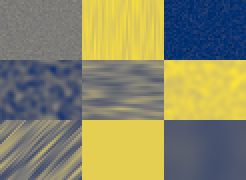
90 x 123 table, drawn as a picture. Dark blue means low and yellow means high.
The table splits into 3 rows of 3 panels. Panel 1,1: middling, fine-grained, faint in contrast. Panel 1,2: very high, streaked downward, faint in contrast. Panel 1,3: very low, fine-grained, faint in contrast. Panel 2,1: low, blotchy. Panel 2,2: middling, streaked across. Panel 2,3: very high, blotchy, faint in contrast. Panel 3,1: middling, slanting up to the right, strong in contrast. Panel 3,2: very high, flat. Panel 3,3: low, smooth, faint in contrast.
